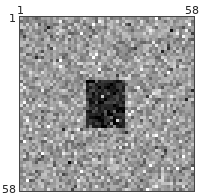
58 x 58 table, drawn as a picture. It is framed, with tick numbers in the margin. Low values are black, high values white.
Overall the values sit about 60% of the way up the scale. No single row or column stands out from its neighbours. There is no overall slope. An odd patch, lower than its surroundings, sits in the centre. The centre is the ninth with the lowest average. No regular stripes run through it.
